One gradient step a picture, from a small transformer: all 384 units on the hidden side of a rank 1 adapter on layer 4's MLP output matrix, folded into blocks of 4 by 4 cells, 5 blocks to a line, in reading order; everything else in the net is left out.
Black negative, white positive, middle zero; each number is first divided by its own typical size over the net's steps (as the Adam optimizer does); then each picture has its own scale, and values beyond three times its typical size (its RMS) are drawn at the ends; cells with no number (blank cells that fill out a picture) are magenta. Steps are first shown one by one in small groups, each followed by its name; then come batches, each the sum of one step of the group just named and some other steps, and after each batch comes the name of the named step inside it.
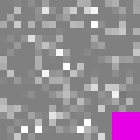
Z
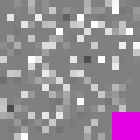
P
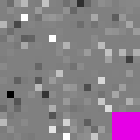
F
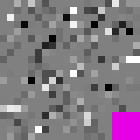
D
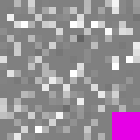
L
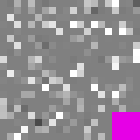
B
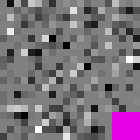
D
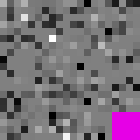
F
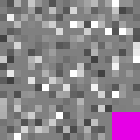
B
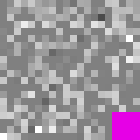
L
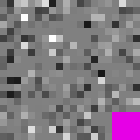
F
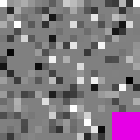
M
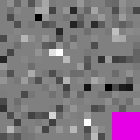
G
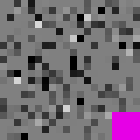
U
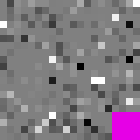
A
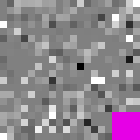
A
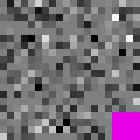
U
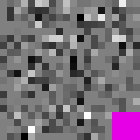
U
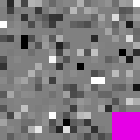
A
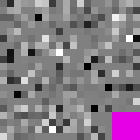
G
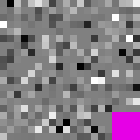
A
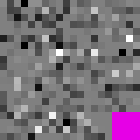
G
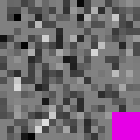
U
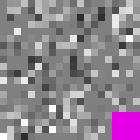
U
